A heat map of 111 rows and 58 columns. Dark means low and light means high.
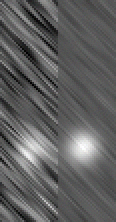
Average level on the scale: 40%. Odd rows or columns: none. Histogram: skewed, a long tail of high values. Bumps: two. Seam: vertical, 50% of the way across, the right part calmer.
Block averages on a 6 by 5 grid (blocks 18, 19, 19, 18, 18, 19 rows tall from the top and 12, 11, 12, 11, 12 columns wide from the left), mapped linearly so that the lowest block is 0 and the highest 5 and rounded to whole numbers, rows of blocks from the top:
20111 / 11111 / 01111 / 24252 / 35252 / 12111
